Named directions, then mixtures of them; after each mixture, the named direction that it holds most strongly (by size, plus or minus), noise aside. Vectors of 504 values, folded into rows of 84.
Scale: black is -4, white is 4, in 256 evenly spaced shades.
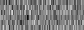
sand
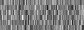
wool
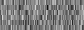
wool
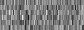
wool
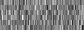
wool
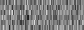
sand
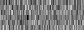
sand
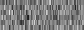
sand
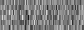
wool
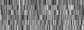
wool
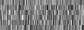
wool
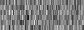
sand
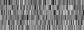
sand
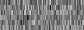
sand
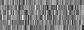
wool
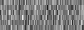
wool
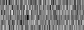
sand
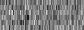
sand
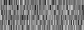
wool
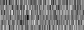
sand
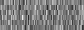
wool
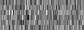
sand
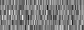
wool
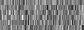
wool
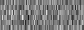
wool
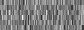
wool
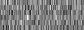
sand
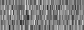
sand
